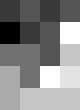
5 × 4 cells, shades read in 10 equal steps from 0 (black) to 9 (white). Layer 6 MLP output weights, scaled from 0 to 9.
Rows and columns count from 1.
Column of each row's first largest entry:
2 4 4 3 2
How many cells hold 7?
4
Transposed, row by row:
2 0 4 6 6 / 3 2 4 4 7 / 2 3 3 9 7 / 3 9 7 8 7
